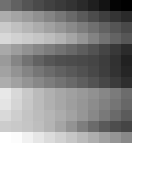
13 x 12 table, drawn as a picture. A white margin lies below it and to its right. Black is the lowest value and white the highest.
Slope: up to the bottom left. Grain: streaks across. Lone odd cells: none. Ninth with the highest average: bottom left.
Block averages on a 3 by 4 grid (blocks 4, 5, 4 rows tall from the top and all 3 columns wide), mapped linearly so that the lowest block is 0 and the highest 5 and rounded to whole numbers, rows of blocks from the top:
3 2 1 0 / 3 2 1 0 / 5 4 3 2
